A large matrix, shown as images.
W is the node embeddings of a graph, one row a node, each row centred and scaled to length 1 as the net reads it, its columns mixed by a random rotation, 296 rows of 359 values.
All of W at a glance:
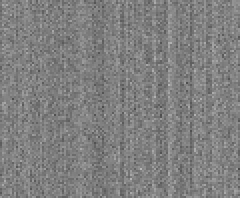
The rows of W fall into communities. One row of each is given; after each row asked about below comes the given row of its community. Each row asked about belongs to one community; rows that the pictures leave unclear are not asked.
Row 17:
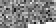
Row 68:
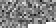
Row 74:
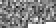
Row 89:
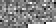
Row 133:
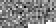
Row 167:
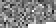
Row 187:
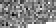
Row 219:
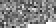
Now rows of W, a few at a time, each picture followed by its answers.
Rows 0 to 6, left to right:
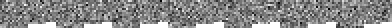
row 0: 68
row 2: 133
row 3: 68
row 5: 133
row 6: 17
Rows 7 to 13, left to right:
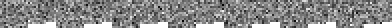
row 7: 17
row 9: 133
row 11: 187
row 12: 167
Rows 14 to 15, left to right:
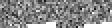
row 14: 187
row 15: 167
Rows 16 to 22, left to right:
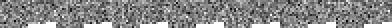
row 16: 167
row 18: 17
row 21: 187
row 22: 89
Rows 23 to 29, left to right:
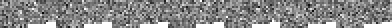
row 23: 219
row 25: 187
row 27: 219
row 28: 89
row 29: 17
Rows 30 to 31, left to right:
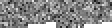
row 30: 74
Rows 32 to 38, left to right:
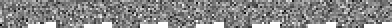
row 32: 17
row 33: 187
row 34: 133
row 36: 133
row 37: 17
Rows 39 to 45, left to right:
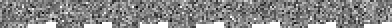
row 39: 219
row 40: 89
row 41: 133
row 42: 133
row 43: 17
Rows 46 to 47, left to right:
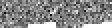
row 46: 68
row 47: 219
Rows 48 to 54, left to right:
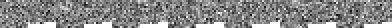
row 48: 17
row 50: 219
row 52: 133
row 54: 74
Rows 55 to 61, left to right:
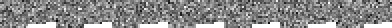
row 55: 219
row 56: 89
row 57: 219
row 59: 89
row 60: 187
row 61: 68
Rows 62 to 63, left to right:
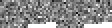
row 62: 187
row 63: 167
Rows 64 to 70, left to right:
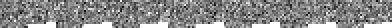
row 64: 133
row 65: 219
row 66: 167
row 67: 17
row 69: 167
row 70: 68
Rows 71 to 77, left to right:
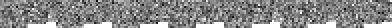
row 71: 219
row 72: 68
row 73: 68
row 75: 219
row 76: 219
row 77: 17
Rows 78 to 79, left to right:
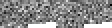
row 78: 68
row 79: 89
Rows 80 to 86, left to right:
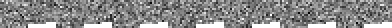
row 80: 68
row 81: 74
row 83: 133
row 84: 133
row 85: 68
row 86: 133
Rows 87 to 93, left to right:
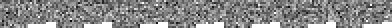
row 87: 187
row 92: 219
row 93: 219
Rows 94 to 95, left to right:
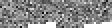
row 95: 17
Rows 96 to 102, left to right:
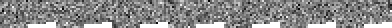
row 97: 68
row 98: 187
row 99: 68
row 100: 89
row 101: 17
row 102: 167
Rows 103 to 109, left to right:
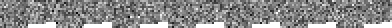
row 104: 187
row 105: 74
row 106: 167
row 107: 74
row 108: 68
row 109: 17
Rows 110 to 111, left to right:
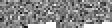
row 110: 133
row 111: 219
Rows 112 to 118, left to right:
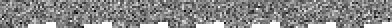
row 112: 89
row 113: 133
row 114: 68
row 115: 133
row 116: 219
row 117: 68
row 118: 133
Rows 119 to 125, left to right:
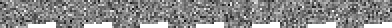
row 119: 68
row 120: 167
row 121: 133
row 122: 89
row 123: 74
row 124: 219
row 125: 89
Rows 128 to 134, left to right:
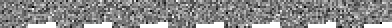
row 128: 219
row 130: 17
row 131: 133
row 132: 219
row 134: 89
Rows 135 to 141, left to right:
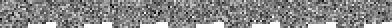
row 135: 89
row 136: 89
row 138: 68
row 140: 167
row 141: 17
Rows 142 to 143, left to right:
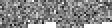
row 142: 74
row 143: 68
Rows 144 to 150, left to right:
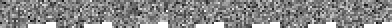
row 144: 68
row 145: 133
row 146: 167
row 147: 187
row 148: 133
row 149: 187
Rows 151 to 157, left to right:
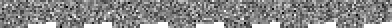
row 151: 74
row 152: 74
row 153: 133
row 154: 68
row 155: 133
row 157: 17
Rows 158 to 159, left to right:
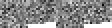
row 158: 17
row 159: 17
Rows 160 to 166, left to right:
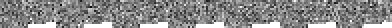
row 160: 187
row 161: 219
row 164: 68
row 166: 219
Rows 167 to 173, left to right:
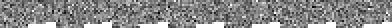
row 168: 187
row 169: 17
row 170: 17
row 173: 219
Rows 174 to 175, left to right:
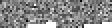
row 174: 219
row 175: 89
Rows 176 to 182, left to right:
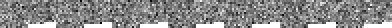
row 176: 17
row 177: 89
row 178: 167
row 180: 187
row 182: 219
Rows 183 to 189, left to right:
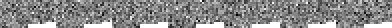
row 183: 17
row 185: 133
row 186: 74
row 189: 68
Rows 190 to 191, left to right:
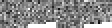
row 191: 74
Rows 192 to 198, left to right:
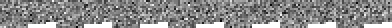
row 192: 68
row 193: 89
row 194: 74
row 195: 133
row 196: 17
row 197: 17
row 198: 133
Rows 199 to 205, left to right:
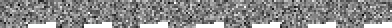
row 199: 167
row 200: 89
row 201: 133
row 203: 133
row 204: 17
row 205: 167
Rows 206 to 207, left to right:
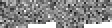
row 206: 68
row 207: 17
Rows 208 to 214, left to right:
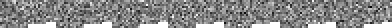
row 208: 68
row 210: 219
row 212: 187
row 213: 167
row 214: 219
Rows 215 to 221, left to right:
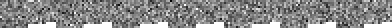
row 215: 74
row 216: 187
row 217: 167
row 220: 17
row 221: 74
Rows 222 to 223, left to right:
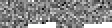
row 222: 74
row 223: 167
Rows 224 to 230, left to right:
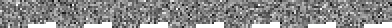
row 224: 17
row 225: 187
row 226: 74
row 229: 187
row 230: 89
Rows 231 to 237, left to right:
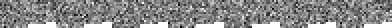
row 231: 167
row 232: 68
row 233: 89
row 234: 219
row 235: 133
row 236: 17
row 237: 167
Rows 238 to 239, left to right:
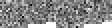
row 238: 68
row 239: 219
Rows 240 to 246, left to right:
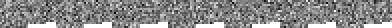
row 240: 17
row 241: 68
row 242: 219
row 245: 167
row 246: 187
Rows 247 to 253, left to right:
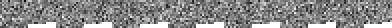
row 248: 17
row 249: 74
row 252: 89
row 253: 187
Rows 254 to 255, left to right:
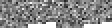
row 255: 74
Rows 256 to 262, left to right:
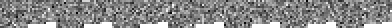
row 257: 74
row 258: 133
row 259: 219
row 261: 219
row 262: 167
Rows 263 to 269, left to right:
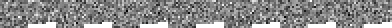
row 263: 74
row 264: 133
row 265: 17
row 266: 133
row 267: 74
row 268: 219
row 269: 187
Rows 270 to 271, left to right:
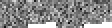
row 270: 74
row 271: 167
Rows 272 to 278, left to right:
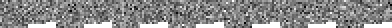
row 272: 68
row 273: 17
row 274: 17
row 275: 187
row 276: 133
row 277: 133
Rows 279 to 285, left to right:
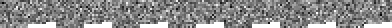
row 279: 68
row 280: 133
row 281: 74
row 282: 167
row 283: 133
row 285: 167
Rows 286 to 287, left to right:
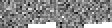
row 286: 89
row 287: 167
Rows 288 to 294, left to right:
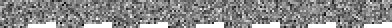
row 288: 219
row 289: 167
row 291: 89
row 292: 187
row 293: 167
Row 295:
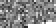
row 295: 133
